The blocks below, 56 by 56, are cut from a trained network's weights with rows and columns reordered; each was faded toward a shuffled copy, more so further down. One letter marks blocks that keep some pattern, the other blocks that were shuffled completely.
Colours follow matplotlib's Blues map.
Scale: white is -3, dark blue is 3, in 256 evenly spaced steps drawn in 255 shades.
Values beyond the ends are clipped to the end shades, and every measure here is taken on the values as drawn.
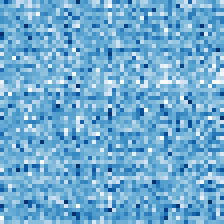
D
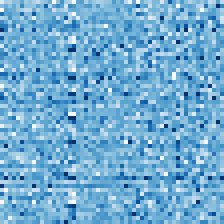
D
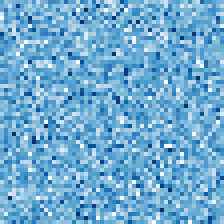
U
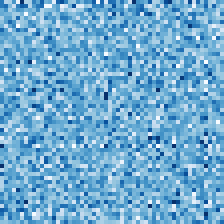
D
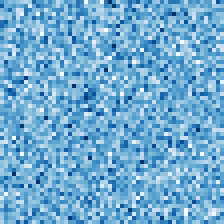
U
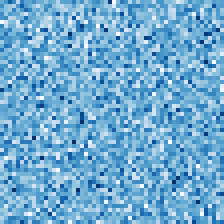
U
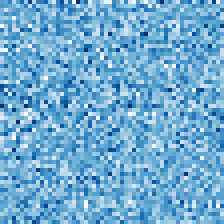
D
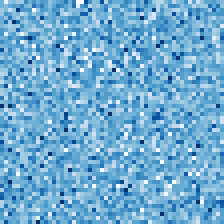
U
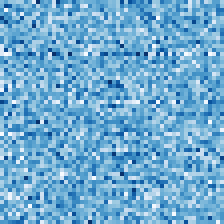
D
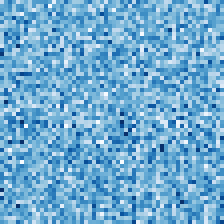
D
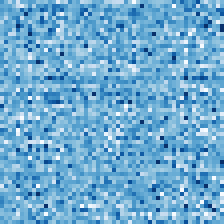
D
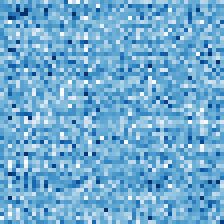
D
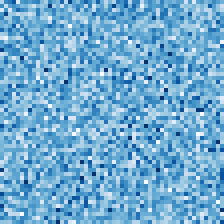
U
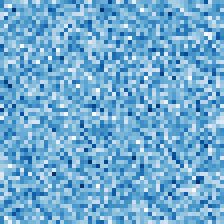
U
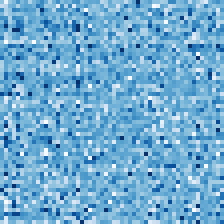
D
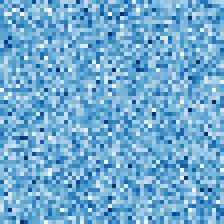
U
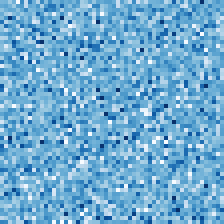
U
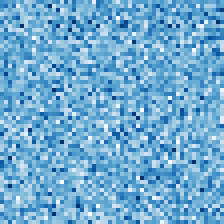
U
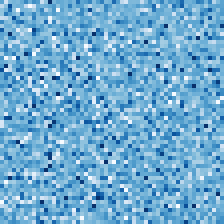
U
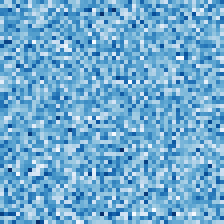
D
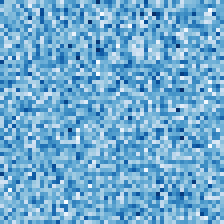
D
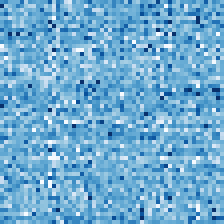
D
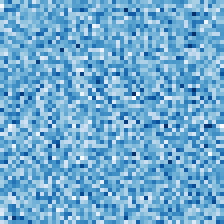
D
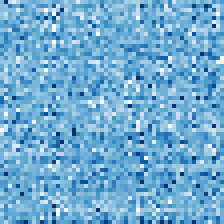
D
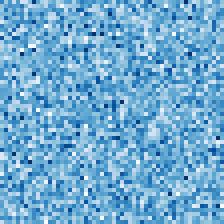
U
